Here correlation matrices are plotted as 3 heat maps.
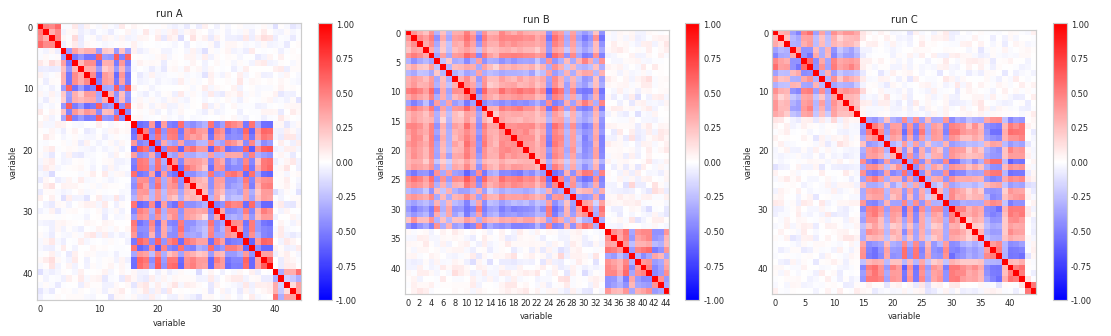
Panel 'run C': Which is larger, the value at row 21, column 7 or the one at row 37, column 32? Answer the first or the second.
the first
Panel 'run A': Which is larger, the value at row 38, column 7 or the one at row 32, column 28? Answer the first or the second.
the first
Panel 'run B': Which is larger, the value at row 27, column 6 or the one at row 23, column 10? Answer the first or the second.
the second
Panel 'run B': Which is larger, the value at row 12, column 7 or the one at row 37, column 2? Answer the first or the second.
the first
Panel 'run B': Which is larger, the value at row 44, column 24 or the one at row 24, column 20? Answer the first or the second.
the first
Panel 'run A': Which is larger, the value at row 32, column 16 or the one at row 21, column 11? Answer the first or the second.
the first
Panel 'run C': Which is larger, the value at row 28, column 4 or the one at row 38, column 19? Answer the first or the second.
the second
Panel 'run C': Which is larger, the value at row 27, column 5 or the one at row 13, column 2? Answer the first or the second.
the second
